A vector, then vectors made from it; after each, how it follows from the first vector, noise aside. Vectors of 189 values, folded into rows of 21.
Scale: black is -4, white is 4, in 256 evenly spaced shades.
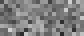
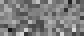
negated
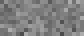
shrunk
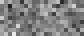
reversed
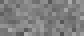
shrunk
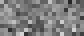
negated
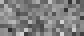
negated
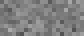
shrunk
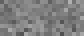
shrunk
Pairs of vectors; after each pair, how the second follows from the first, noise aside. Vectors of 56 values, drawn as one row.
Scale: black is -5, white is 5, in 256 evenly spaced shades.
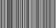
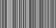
negated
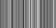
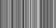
copied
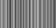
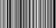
scaled up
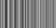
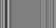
partly zeroed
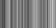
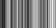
scaled up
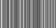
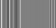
partly zeroed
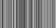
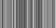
copied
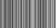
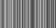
negated
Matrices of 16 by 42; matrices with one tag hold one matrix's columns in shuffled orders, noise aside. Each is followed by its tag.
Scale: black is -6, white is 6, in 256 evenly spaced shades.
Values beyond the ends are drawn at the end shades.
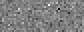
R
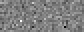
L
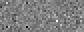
L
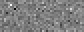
R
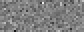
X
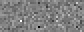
L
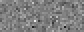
L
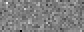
X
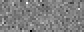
X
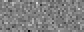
X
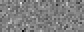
X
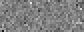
X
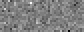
X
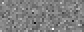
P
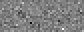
P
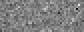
R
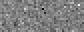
R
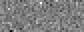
X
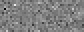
R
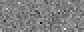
P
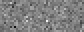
L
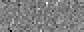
X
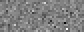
P
